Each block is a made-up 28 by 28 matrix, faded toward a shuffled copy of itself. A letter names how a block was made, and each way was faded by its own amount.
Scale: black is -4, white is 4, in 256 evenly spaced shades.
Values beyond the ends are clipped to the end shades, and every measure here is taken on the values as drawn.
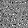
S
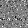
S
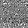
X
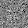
X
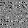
S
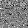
S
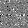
S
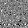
S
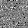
S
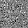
X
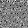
S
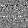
S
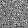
X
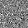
S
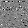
S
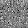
X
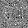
X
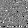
S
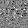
S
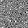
X
